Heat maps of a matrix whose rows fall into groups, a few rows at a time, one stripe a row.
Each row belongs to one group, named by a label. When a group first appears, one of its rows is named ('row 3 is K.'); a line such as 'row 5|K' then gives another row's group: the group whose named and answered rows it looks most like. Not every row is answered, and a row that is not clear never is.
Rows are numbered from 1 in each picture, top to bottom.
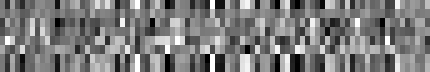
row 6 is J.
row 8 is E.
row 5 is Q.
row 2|E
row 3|Q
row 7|E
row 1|E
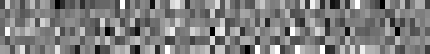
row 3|Q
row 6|J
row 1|Q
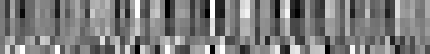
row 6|J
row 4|E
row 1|E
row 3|E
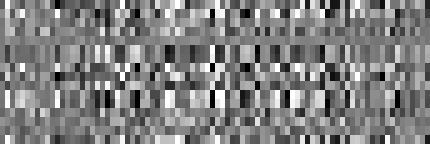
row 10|E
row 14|J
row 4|Q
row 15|E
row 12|J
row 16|Q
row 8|J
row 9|Q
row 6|E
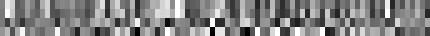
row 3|E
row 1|Q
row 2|Q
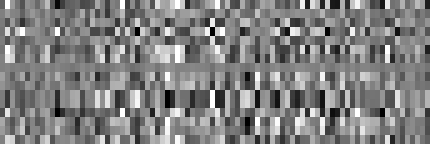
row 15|J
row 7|Q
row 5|E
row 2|J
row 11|E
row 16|Q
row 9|J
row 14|J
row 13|Q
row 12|E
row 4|J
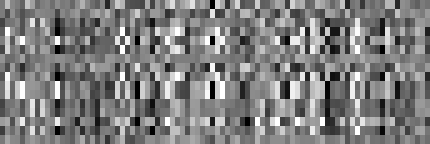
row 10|J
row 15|Q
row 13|Q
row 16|J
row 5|J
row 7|J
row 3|Q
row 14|J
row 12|Q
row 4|Q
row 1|J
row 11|J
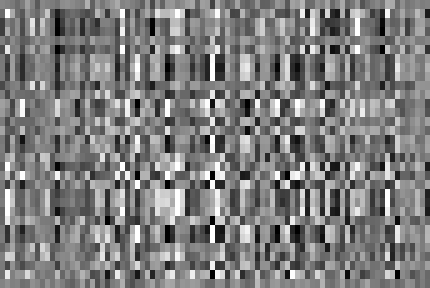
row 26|E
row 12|J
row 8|E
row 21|E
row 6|Q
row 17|E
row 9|E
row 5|E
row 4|Q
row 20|J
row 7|E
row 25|J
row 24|Q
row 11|E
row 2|Q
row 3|Q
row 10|Q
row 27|E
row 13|J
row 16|E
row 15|J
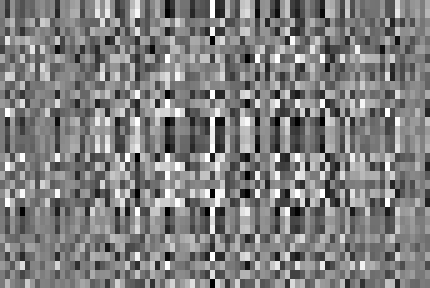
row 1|E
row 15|E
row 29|E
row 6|Q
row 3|Q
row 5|J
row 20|J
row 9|Q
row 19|Q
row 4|E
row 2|E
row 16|E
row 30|J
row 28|J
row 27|J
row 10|J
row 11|E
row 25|E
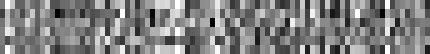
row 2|Q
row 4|Q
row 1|Q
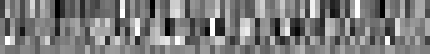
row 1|Q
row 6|J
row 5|Q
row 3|E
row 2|Q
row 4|E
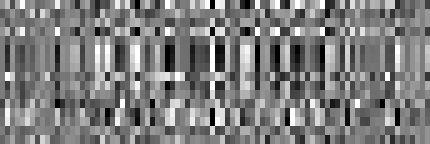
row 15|E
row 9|Q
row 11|E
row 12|Q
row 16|Q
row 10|E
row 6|E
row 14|J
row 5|E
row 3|E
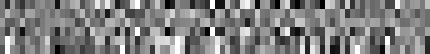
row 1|E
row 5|Q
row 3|J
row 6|Q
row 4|E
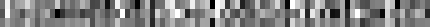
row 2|Q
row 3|J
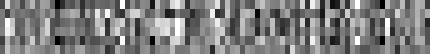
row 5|Q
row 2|E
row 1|Q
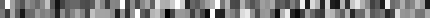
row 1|Q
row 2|E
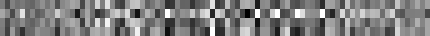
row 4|E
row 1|E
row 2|J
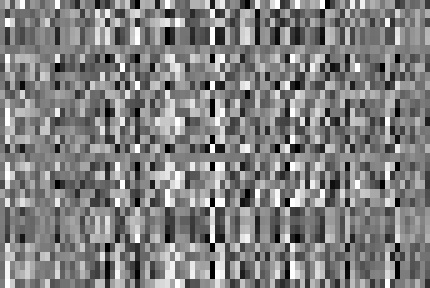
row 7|J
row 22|J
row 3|Q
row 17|E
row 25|E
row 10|E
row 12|J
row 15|Q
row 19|J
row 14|Q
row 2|E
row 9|Q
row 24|E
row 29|Q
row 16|J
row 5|E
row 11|J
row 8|Q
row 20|Q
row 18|J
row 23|J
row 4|E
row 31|J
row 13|J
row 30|J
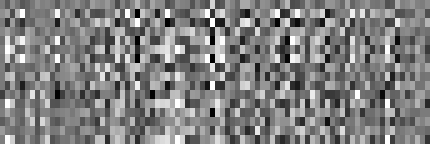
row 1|E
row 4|J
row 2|J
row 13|J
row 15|J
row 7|J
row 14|Q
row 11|Q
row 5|J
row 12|Q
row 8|E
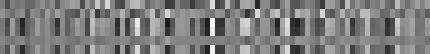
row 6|E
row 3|E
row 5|J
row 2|J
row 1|E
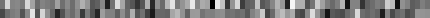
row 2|Q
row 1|J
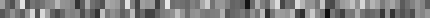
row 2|Q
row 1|J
